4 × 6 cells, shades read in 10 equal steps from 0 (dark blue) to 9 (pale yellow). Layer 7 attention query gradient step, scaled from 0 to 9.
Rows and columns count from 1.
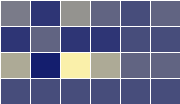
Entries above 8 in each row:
0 0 1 0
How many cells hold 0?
1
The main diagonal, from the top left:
4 3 9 2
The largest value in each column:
6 3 9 6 3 3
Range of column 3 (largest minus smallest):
8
